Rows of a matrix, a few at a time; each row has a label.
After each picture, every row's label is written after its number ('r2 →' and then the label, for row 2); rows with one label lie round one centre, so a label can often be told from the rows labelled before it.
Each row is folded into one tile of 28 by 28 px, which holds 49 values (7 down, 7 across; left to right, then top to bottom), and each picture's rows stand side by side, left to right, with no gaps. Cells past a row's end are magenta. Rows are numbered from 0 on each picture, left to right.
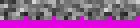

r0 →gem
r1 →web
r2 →web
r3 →gem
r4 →web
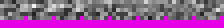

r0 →gem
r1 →gem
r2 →gem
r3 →web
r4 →web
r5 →web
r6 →web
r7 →gem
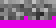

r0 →web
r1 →web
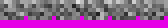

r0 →web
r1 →web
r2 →web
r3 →web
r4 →web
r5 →web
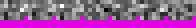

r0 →gem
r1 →gem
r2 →gem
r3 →web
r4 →gem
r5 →gem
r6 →web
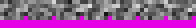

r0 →gem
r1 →web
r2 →gem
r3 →gem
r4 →gem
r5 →web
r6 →gem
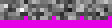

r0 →gem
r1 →web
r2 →gem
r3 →web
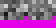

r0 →gem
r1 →web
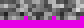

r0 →gem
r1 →web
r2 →gem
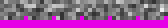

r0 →web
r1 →gem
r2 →gem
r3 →web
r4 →web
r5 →gem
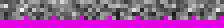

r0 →gem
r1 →web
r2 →web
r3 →web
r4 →gem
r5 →web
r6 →gem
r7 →gem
